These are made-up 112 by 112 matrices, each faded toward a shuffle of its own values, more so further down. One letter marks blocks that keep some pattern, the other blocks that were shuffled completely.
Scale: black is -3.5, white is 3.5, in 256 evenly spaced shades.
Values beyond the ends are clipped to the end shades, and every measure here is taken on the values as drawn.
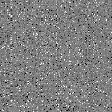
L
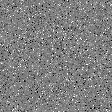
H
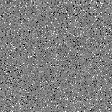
L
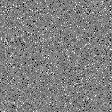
L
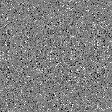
L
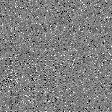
L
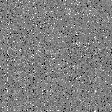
L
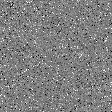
H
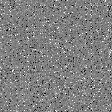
L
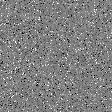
H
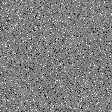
H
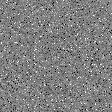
H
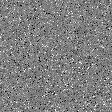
H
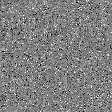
L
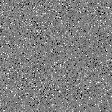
L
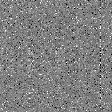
L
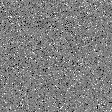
H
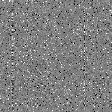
L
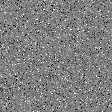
H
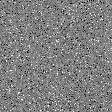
H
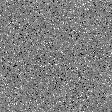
H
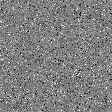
H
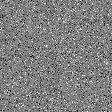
H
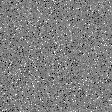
H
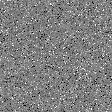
H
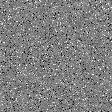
H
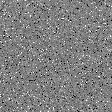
H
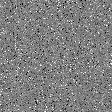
H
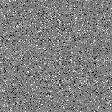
L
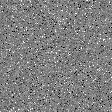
H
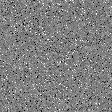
H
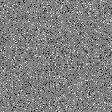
L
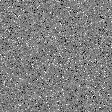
H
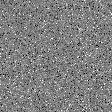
H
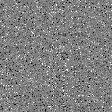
L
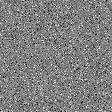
H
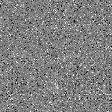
L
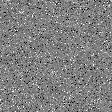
H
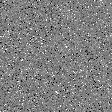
H
